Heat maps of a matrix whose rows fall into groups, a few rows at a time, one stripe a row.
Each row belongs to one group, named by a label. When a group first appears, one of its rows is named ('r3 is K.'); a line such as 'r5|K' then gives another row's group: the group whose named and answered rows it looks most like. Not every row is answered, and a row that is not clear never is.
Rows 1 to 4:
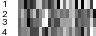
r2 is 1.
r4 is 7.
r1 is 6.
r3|1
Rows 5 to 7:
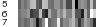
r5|1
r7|1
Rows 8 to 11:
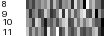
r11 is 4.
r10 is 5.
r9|7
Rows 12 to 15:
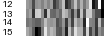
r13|5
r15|6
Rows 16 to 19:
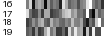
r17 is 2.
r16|5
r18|1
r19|6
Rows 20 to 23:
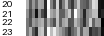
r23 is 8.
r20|4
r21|4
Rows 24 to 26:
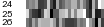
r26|8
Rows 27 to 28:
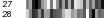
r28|2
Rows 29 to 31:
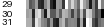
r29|7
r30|5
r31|5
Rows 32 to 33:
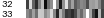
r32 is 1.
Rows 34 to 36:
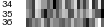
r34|5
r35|5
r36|1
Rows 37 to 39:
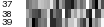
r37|8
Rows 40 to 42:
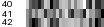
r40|7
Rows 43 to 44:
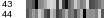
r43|8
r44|1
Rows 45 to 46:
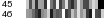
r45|4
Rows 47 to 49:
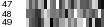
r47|4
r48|6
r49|7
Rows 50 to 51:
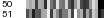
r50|4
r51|6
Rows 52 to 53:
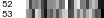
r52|4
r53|5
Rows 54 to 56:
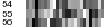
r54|1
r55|8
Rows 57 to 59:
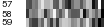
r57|8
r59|2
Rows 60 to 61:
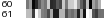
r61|5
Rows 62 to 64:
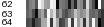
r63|8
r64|6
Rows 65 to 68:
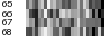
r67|4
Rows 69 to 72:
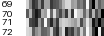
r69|2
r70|6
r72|5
